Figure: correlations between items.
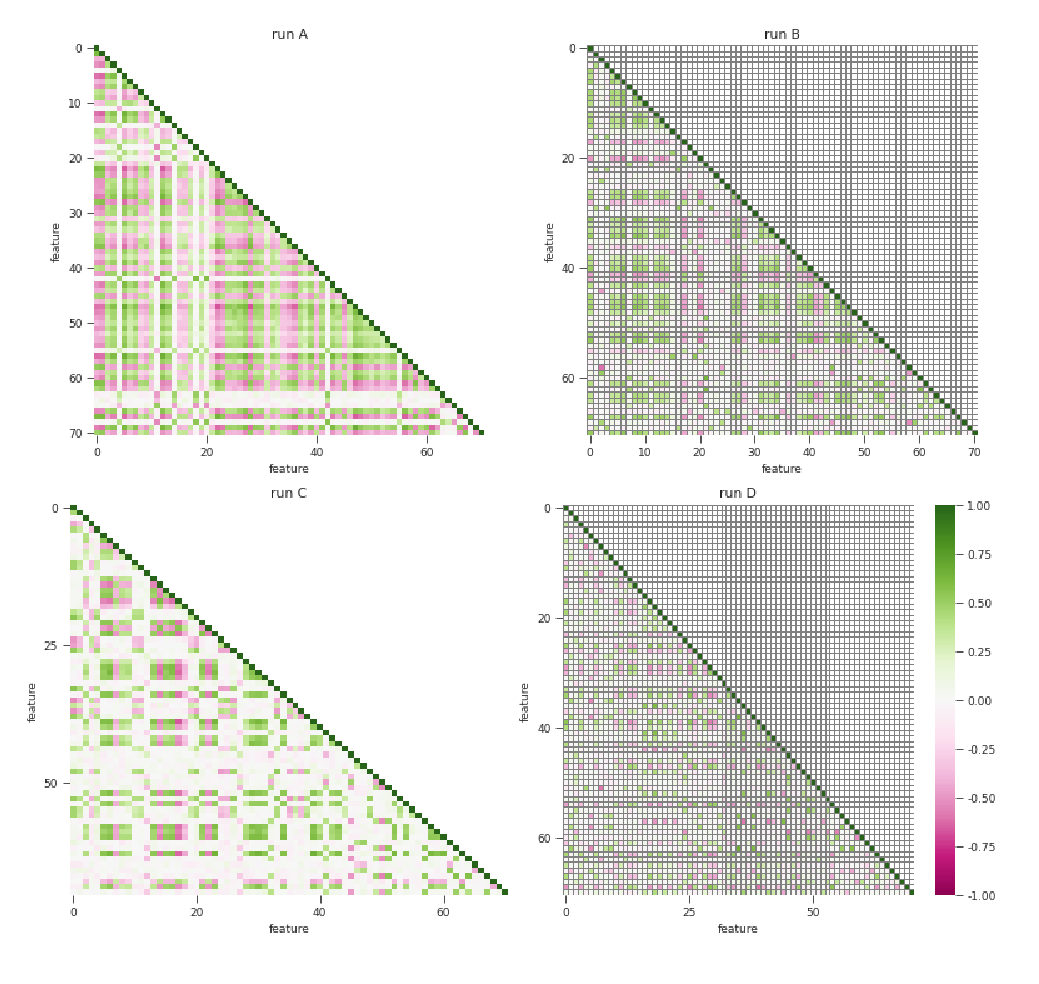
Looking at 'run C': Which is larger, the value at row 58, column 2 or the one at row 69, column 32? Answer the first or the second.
the first
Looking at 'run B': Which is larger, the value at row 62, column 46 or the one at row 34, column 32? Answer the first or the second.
the second
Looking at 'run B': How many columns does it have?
71
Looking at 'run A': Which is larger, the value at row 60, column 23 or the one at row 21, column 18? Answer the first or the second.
the second
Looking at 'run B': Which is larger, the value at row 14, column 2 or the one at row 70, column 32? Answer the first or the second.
the second
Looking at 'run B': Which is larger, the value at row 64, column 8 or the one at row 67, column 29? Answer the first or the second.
the first
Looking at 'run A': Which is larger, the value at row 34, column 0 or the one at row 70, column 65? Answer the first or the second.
the first
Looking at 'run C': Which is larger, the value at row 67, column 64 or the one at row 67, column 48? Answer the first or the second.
the first
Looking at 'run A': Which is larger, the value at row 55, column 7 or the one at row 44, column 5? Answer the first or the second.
the second
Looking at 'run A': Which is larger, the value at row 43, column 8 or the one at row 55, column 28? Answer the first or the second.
the second
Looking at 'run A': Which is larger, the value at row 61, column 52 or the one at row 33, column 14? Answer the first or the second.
the second
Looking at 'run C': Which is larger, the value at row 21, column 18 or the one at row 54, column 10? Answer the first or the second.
the second
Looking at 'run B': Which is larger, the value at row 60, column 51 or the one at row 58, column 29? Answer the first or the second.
the first
